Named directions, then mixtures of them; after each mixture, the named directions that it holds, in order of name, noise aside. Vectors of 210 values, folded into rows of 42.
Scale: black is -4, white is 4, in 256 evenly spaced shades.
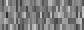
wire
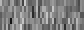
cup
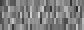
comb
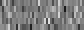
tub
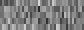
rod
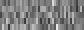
cup, rod, tub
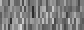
cup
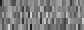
comb, tub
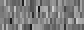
cup, tub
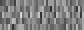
comb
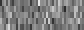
tub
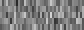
cup, wire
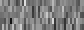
cup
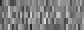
comb, tub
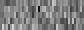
cup, rod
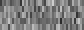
rod, wire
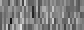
cup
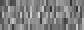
comb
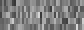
comb, wire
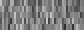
cup, tub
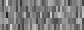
wire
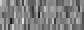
comb, cup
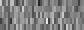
cup, rod, tub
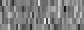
tub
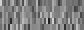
cup, tub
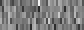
rod, tub, wire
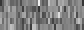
rod, tub, wire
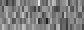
rod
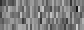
comb, rod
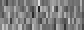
cup, rod, tub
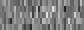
cup, tub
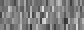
comb, cup, tub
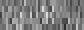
comb, cup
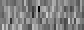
cup, rod, tub
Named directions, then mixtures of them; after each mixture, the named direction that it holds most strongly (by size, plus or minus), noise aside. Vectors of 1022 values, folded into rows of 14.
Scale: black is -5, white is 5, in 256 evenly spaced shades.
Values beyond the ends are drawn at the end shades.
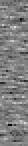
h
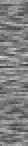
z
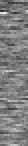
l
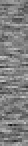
z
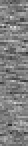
h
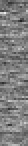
l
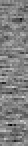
h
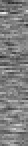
l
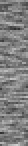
z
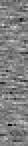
h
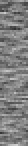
l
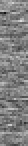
l
